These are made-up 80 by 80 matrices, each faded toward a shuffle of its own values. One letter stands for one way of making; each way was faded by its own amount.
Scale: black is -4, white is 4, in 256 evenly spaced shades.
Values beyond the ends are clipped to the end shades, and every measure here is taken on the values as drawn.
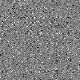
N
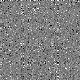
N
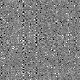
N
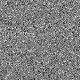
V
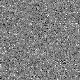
V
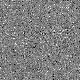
V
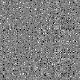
N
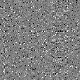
N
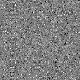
V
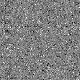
V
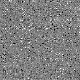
N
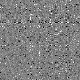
N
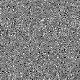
V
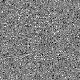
V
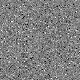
V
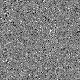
V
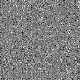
V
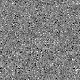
V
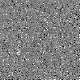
N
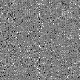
N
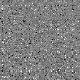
N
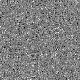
V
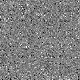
V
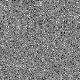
V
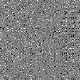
N
